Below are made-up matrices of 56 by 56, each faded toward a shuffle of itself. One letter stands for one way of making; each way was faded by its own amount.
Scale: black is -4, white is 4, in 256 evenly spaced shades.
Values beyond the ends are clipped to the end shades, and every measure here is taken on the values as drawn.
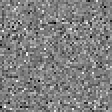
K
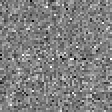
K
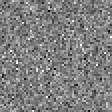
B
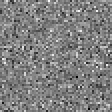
K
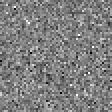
B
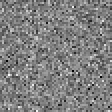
B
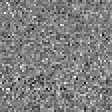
K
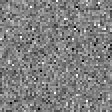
B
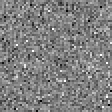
B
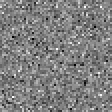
B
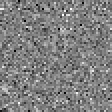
K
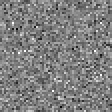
B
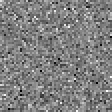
B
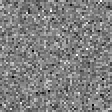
B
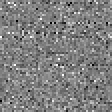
K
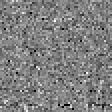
K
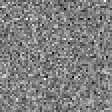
K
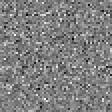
K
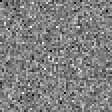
B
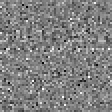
K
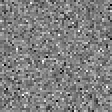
B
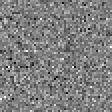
K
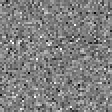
K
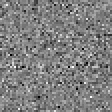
K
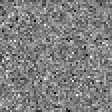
B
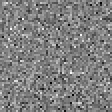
K
